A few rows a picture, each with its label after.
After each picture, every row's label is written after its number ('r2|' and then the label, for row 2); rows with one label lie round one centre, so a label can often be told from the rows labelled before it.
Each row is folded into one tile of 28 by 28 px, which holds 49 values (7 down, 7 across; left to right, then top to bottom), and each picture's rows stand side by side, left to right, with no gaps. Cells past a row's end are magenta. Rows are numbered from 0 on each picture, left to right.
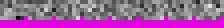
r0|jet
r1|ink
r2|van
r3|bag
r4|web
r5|van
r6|van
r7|web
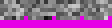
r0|web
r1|jet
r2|ink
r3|van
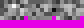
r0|web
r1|ink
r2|web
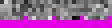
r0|bag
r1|van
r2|jet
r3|web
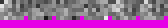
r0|bag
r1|jet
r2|jet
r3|van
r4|bag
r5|bag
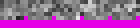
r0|jet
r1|ink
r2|van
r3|bag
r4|ink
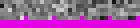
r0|van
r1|van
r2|bag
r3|jet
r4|jet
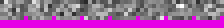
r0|bag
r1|bag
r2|ink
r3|web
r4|ink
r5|van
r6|web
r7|web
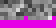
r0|ink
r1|van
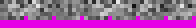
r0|web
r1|bag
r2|van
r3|web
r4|bag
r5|bag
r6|web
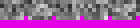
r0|van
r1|web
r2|van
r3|van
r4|ink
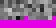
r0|jet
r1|van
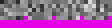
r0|jet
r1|van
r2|van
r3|bag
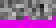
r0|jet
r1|van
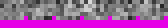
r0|van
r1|jet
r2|web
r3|bag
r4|jet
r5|bag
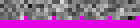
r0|van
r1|van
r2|bag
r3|ink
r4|jet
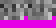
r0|van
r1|van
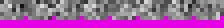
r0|bag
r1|web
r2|bag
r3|bag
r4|web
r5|bag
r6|bag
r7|van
